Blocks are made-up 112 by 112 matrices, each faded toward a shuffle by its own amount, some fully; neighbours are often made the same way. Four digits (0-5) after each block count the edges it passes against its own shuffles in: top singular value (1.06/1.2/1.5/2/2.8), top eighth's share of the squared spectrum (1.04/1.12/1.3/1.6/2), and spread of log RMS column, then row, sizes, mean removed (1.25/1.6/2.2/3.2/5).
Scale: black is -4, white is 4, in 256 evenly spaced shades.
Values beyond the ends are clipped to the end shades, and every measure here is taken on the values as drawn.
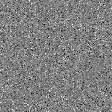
3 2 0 0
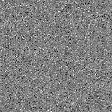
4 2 1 1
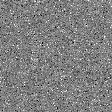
3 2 0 1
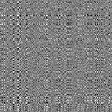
5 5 4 4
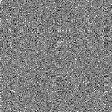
4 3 2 2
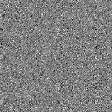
4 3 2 2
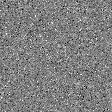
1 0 0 0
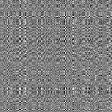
5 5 4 4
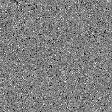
3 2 1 1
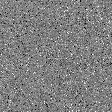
1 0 0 0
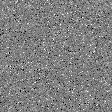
0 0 0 0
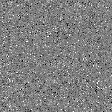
3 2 1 1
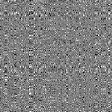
5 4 3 3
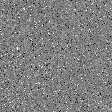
2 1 0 0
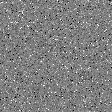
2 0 0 0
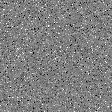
1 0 0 0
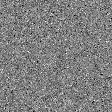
0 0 0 0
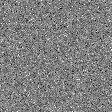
0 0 0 0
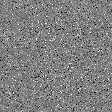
2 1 0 0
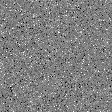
0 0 0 0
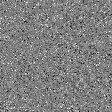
3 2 0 0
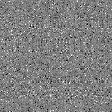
4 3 1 2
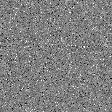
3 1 0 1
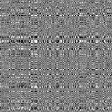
5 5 4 4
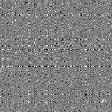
5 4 2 3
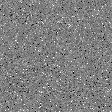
2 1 0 0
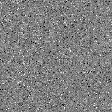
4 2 1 1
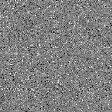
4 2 0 1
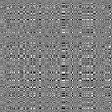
5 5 4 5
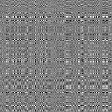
5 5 4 4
